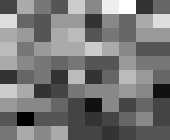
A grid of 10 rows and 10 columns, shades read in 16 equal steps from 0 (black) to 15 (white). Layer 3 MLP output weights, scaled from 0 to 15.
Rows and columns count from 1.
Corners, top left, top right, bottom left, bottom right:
4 6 7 5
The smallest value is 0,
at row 9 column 2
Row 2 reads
13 6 5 9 9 3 8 6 10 13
